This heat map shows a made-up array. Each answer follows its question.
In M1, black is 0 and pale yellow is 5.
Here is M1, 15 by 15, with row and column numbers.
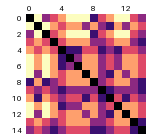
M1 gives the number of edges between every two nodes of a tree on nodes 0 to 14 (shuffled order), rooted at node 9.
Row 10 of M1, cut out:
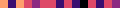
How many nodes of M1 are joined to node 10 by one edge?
4
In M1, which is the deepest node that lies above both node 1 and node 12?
10
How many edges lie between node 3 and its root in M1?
2
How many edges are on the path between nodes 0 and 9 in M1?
3
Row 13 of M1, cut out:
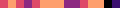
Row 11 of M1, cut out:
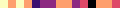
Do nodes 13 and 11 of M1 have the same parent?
no
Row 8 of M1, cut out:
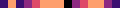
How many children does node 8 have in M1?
2
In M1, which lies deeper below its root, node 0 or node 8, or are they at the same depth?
node 0
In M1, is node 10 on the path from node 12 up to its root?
yes
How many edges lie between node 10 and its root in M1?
1
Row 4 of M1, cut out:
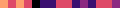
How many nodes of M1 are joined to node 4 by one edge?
4
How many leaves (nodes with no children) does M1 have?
10
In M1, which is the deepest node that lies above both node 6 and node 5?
4
